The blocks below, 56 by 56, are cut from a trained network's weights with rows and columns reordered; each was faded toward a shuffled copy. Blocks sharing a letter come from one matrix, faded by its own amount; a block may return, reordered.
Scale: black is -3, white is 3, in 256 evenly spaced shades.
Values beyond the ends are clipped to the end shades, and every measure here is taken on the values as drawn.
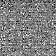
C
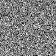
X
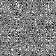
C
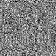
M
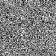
M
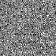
X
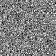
M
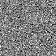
M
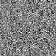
X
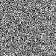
M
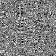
X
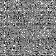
C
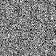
M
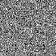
X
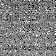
C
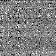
C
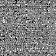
C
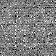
C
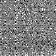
C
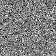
M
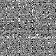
C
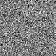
M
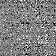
C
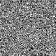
M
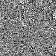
X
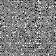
C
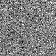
M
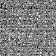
C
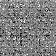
C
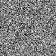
M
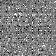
C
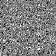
X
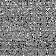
C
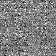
C
